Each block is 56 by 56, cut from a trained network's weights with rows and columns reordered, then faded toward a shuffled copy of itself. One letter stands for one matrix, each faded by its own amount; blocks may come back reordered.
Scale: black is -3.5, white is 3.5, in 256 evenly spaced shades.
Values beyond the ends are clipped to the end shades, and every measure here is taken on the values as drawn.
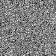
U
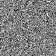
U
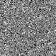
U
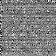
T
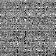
T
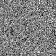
U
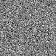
U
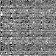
T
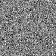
U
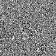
U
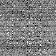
T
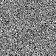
U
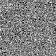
U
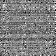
T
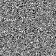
U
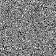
U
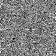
U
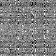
T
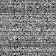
T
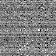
T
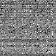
T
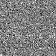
U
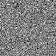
U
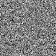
U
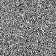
U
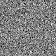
U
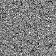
U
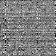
T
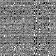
T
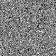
U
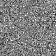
U
